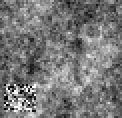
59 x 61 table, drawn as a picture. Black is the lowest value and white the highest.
Odd patch: rougher, in the bottom left. Mirror symmetry: none. Ninth with the lowest average: middle left. Slope: none. Stripes: none. Roughest part: bottom left.
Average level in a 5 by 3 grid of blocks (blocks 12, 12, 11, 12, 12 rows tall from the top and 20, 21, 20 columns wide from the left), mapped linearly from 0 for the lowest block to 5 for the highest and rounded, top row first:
310
214
035
253
422
